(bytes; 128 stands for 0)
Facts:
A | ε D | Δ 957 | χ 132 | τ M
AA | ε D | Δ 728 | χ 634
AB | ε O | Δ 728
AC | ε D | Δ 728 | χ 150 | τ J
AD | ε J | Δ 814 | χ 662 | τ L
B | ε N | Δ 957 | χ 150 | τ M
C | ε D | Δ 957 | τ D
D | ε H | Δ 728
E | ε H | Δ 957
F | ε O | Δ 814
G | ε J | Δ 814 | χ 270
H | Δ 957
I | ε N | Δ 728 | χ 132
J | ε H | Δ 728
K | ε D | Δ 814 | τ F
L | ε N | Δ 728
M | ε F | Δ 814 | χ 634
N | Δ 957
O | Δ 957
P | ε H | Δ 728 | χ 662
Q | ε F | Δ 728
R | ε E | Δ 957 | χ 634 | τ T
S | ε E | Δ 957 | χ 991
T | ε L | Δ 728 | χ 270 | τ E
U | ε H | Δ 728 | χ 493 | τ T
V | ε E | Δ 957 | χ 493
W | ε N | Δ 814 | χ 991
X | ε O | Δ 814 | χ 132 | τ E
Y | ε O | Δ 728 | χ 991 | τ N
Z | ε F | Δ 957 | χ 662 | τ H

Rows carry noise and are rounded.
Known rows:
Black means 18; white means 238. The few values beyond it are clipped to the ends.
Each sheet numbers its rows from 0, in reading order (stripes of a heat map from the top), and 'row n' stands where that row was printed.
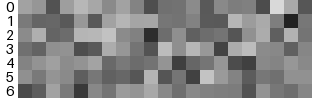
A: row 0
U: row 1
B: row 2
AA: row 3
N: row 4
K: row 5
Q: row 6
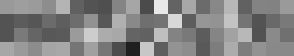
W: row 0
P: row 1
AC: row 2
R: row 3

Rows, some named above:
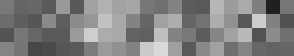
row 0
U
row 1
I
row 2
AC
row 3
T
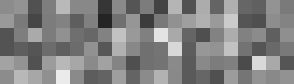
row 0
Z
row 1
AD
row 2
Y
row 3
P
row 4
A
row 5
S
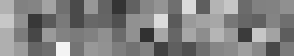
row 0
M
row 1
G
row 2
X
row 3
V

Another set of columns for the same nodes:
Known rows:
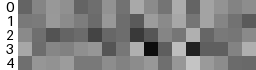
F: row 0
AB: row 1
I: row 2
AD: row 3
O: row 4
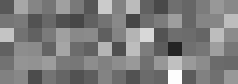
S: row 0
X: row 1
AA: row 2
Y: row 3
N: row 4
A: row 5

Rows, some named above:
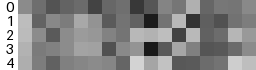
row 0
I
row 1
P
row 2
R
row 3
Z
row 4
M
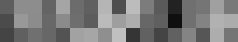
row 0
Y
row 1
W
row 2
G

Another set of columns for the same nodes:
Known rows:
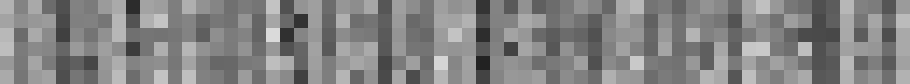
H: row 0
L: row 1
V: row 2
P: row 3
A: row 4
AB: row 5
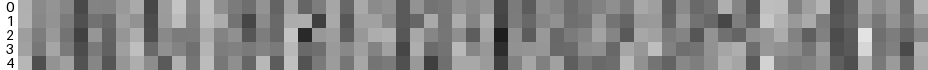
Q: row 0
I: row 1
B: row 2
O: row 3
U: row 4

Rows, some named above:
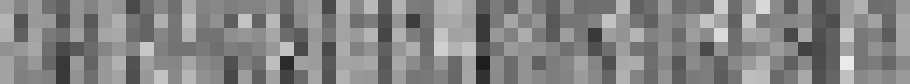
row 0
AD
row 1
U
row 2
Z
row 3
X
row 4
B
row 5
AC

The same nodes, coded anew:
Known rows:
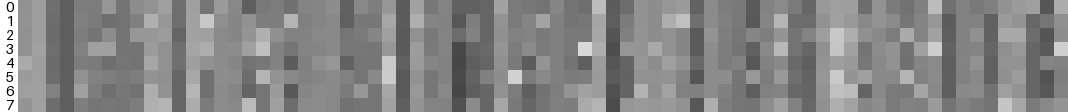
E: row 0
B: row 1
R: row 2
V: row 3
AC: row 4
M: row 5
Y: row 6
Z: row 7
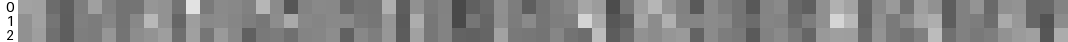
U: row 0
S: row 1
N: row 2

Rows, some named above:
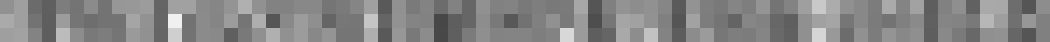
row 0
R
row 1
P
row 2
W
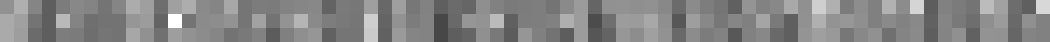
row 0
A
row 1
AD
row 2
AC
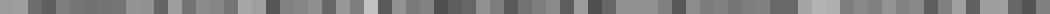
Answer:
AA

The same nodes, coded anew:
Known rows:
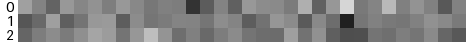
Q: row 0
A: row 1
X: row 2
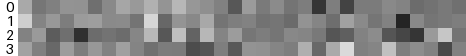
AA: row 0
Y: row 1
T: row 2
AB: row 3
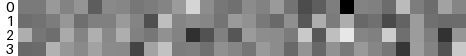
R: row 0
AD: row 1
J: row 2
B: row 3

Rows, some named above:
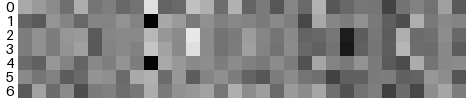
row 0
W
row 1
Z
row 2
M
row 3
M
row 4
Z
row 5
I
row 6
G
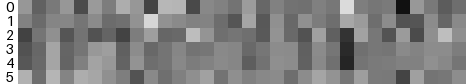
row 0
P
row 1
U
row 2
V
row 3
A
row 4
A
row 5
S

